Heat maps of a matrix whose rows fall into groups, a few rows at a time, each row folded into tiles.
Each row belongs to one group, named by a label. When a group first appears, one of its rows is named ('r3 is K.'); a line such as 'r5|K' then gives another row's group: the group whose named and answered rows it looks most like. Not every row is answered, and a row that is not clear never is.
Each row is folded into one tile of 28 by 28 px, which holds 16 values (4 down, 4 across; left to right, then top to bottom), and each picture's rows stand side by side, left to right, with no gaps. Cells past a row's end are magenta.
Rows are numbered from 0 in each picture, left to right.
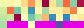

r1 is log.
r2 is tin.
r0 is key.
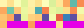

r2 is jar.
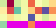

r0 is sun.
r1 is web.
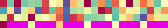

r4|log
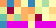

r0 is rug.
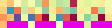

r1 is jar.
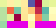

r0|key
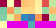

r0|log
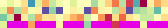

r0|key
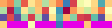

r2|rug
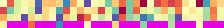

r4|web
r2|rug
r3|tin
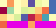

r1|tin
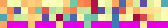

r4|rug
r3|sun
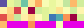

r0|tin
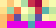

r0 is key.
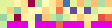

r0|key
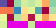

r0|sun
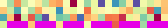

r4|tin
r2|log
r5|key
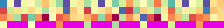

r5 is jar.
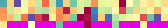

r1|jar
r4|sun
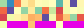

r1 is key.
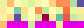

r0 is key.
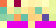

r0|log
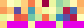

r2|key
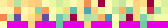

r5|sun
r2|key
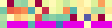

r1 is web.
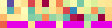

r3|key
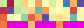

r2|tin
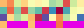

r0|web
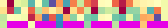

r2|rug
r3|sun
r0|sun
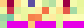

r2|sun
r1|tin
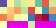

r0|tin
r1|jar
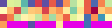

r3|rug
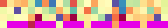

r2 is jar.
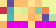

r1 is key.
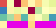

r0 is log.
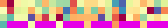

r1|jar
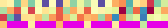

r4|web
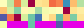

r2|rug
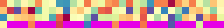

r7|jar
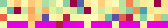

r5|log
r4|jar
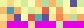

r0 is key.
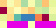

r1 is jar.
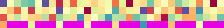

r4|log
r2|log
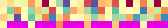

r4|log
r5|log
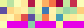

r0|rug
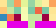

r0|jar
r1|key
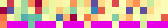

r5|rug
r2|jar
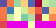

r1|sun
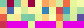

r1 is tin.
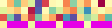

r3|log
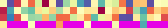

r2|tin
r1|log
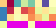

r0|web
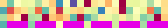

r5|key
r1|key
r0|rug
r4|sun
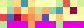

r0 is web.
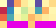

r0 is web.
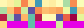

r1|rug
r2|jar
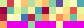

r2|tin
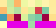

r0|jar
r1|key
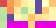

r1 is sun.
